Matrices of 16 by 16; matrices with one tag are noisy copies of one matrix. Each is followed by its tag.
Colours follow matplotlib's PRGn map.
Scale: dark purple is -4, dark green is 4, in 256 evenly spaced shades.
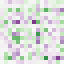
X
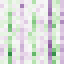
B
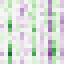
B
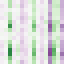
B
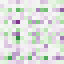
X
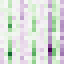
B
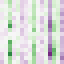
B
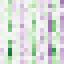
B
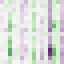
B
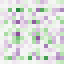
X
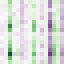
B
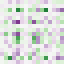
X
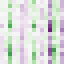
B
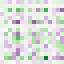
X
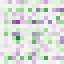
X
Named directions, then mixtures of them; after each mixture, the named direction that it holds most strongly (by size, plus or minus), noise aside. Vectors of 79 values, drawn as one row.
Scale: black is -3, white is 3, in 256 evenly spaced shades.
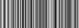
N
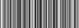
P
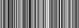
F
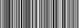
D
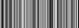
N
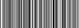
D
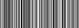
D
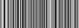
N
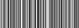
F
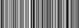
P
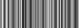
N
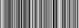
D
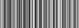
P
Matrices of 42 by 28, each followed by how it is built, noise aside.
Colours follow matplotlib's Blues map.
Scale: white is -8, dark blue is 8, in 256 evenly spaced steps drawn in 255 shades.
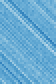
Toeplitz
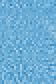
low rank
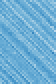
Toeplitz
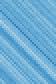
Toeplitz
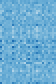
low rank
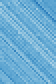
Toeplitz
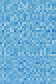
low rank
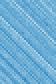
Toeplitz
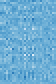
low rank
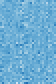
low rank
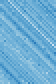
Toeplitz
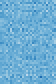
low rank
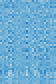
low rank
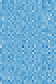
low rank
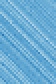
Toeplitz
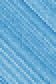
Toeplitz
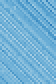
Toeplitz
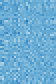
low rank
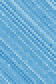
Toeplitz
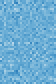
low rank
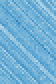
Toeplitz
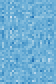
low rank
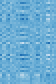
low rank
